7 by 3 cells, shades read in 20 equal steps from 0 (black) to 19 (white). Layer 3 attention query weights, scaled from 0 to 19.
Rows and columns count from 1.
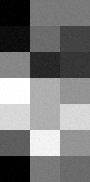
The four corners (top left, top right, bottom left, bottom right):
0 9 0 8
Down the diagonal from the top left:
0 8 4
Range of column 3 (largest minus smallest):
12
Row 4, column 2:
13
